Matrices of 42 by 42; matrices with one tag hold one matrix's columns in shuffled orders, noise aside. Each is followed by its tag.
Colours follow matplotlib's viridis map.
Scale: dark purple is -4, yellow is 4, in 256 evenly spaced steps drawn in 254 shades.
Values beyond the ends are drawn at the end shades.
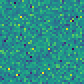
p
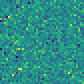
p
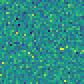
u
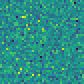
p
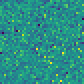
u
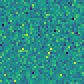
u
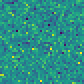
u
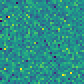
p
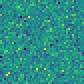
p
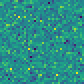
p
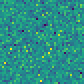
u
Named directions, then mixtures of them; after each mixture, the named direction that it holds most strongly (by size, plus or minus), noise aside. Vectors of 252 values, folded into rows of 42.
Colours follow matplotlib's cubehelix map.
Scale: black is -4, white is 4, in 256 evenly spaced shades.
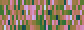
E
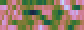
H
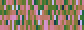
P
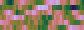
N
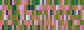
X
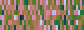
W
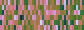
W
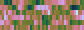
N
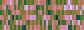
E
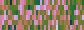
X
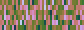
E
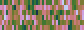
X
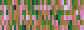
X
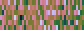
W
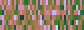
W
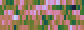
N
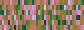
E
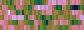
N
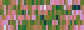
E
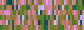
P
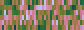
X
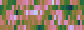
N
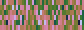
P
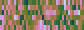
W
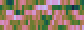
N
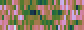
H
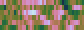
H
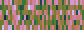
X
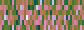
X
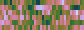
H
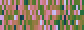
W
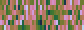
E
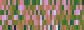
W
